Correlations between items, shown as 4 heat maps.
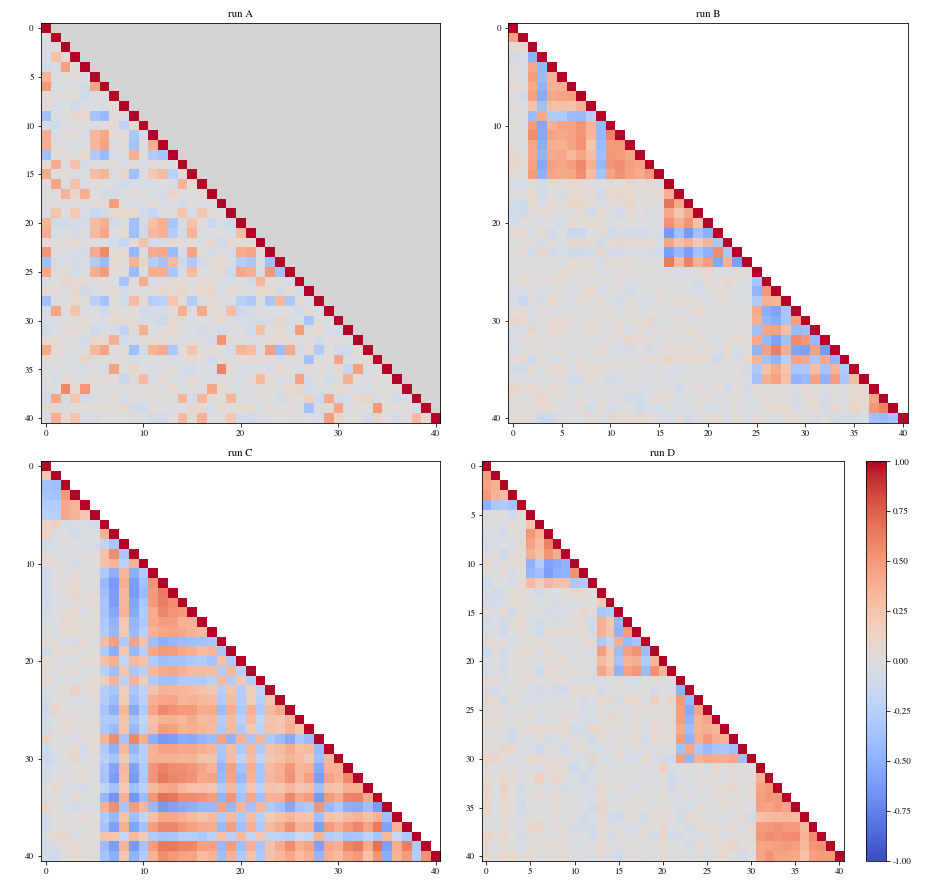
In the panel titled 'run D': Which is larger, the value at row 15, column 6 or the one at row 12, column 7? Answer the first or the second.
the second
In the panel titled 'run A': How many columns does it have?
41
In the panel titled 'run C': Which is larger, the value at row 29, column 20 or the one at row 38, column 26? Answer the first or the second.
the second
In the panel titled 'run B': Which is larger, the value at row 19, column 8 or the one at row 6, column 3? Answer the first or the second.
the first
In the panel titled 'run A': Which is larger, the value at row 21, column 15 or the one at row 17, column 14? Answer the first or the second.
the first
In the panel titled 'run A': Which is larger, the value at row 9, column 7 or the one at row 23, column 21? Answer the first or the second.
the second
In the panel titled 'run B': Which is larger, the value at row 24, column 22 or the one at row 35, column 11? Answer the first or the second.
the first
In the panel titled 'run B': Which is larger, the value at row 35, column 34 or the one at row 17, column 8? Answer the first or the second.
the second
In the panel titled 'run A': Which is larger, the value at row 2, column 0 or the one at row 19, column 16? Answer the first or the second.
the second
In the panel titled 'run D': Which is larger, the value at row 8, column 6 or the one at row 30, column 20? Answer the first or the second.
the first
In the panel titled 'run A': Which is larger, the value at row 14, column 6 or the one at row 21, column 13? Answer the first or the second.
the first
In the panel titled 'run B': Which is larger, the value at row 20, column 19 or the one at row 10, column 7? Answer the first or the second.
the second
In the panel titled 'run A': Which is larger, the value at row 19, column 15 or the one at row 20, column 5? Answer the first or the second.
the second
